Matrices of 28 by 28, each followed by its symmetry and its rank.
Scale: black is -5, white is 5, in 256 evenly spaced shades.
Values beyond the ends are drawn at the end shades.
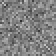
symmetric, full rank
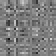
neither, rank three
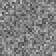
symmetric, full rank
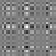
symmetric, rank one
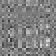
neither, rank three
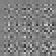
antisymmetric, rank two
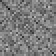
symmetric, full rank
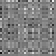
antisymmetric, rank two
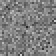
symmetric, full rank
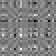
antisymmetric, rank two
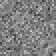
symmetric, full rank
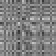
antisymmetric, rank two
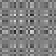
symmetric, rank one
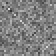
symmetric, full rank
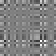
symmetric, rank one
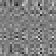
neither, rank three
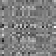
neither, rank three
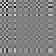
symmetric, rank one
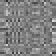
neither, rank three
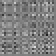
antisymmetric, rank two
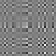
symmetric, rank one
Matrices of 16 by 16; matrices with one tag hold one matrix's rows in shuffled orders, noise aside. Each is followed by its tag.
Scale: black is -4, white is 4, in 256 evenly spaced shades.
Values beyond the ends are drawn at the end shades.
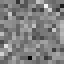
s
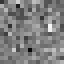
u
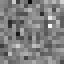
u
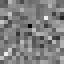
s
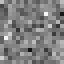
s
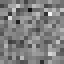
u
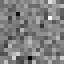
u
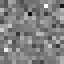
s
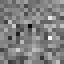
u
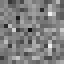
u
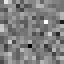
s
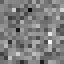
u
